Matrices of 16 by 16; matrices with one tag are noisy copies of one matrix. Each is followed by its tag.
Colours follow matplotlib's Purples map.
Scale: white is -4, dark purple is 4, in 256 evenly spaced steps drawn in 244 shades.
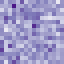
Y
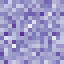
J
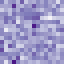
Y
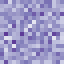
J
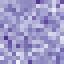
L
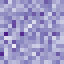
J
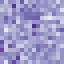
Y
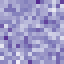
L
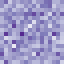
J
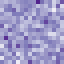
L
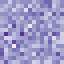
J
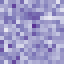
Y
